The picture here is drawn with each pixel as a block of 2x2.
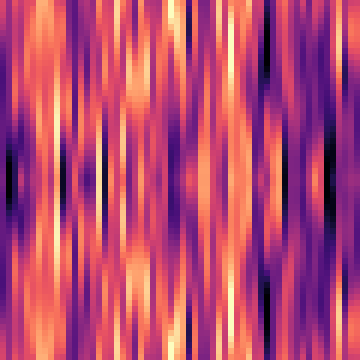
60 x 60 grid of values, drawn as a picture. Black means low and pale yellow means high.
Mirror symmetry: top to bottom. Histogram: bell-shaped. Grain: streaks running down. Average level on the scale: 50%.
